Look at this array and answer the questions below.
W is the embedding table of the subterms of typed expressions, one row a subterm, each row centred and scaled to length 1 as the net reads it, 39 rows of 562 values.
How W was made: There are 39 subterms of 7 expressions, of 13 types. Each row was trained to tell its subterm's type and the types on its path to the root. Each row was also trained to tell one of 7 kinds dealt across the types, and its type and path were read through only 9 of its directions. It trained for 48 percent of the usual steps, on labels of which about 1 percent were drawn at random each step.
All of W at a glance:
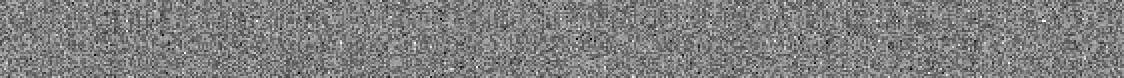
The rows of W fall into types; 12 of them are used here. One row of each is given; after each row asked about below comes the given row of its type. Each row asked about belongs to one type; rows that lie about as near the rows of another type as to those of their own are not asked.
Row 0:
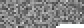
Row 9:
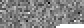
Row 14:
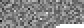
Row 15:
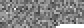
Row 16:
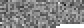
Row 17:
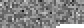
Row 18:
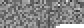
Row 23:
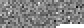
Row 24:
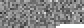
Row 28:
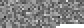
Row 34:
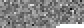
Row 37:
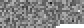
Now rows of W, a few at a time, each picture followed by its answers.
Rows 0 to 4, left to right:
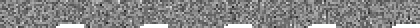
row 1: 28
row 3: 17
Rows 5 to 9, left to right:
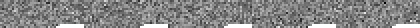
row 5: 0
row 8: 23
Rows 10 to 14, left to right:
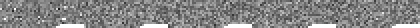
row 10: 15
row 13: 0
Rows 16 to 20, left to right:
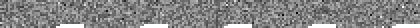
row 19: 34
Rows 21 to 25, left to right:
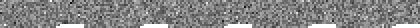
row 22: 9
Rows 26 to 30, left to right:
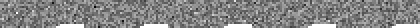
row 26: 17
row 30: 37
